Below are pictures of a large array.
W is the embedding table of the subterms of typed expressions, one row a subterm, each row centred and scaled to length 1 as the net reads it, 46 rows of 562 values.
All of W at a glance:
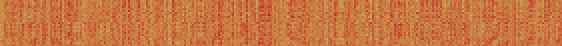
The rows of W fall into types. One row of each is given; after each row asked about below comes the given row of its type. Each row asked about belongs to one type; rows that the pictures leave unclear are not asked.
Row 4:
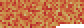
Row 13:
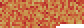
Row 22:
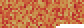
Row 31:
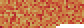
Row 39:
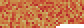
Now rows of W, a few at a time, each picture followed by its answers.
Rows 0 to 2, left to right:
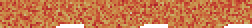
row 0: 4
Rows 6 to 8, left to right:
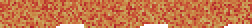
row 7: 4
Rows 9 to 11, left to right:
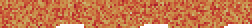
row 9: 22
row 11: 4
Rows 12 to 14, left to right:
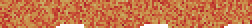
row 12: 22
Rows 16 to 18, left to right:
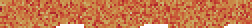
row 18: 22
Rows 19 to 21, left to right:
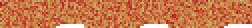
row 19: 13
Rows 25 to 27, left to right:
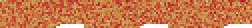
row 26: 39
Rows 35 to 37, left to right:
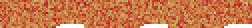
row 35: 13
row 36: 13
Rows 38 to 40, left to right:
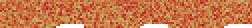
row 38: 4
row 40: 4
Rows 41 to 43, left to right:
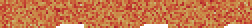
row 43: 39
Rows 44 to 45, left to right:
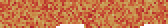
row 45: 22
